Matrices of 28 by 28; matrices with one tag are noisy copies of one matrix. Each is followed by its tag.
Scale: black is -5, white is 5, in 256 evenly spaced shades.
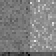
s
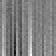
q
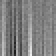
q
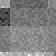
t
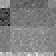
t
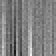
q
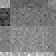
t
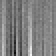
q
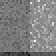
s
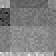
t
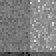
s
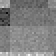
t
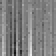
q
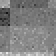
t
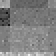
t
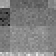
t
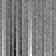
q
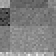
t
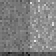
s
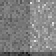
s
